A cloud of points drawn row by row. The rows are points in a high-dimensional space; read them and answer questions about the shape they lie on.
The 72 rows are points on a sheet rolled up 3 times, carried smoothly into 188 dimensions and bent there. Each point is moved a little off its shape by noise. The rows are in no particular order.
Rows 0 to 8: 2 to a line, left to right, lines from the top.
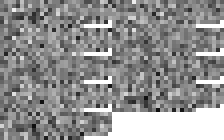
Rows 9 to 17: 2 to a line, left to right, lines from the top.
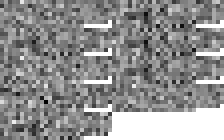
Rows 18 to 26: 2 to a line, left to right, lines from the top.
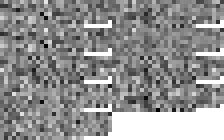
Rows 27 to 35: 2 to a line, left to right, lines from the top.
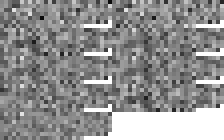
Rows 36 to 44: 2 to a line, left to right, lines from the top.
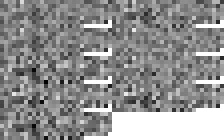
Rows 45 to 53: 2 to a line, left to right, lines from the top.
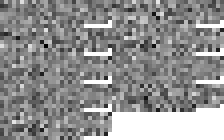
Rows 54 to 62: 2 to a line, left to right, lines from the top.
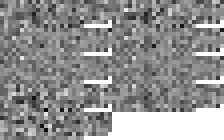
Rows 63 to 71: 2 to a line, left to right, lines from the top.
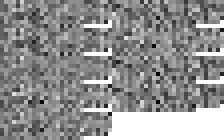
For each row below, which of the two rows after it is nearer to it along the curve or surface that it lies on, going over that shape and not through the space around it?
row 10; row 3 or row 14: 14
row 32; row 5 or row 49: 49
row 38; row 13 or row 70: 13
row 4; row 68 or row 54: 54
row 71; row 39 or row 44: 39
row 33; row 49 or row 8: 49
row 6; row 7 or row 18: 7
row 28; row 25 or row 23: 25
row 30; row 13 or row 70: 13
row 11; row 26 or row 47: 26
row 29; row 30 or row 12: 30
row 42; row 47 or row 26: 26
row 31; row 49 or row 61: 61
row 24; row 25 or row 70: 25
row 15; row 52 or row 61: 52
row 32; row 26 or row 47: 26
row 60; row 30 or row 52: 52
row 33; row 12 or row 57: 57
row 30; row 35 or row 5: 35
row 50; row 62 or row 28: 28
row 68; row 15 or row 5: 15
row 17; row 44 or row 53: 53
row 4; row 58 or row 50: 50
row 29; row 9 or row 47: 9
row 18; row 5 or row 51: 5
